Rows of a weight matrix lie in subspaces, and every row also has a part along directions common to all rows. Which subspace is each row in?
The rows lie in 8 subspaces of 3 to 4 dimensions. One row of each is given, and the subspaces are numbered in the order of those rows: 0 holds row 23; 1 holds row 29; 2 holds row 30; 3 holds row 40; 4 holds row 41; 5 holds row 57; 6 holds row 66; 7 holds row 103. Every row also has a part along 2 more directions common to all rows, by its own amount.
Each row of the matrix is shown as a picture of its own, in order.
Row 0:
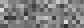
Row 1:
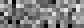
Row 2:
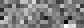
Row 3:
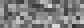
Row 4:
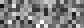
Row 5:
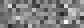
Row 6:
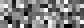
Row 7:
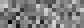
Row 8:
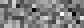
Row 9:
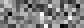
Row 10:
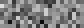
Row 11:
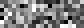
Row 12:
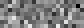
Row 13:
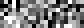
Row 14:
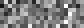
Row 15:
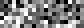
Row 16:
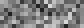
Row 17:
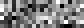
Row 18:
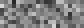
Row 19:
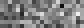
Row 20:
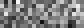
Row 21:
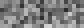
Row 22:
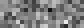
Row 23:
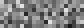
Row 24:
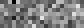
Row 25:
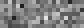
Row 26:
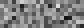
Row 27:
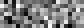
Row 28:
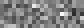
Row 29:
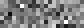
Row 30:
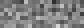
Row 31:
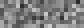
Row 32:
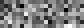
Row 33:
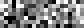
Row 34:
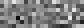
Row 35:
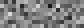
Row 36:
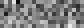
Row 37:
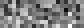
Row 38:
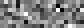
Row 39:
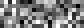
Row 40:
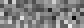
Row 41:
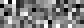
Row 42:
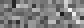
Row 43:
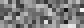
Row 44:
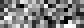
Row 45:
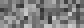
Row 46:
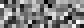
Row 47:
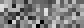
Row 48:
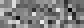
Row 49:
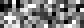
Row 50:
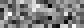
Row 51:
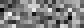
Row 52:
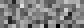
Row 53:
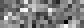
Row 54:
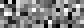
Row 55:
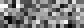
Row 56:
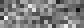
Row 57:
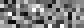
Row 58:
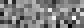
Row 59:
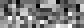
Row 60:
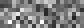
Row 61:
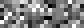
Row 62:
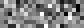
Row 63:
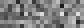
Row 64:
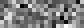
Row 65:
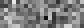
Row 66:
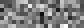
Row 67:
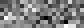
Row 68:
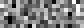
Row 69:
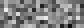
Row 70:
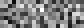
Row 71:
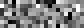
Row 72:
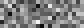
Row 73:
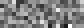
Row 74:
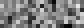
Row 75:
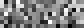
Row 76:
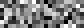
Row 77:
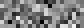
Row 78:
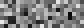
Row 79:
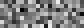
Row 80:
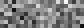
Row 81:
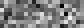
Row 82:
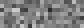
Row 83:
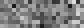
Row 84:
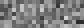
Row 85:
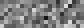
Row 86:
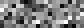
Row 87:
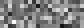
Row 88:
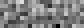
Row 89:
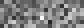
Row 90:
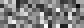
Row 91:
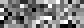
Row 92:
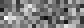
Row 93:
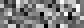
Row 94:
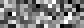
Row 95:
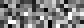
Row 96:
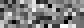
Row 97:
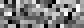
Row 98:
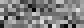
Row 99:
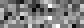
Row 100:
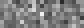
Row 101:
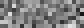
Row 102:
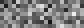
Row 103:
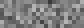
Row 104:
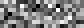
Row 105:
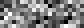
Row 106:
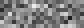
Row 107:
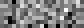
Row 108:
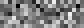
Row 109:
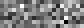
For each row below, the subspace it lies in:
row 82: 3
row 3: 2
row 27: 5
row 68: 3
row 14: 7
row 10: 4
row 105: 1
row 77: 4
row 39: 4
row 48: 7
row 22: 3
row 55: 4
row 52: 1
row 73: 6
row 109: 5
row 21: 1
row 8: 7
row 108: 1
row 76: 5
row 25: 1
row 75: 0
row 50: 2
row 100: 6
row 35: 5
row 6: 0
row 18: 6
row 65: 1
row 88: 2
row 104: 5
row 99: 2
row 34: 2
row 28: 7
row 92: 7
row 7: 4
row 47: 4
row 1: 3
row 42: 7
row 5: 7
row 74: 2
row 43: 4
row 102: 0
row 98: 6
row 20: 0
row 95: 0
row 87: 4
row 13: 1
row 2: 5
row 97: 6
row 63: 0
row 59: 2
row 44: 5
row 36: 0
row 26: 5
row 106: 7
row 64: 1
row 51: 7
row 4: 4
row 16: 1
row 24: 0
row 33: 3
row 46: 5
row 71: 6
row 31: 1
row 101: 3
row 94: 6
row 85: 7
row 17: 5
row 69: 2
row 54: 4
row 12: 5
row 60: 4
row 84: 5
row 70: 5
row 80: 3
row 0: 3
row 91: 7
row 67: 7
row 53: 3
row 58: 3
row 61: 2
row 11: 7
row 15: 2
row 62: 6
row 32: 0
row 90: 6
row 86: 4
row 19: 0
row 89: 0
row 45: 1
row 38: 5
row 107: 1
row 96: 2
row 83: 3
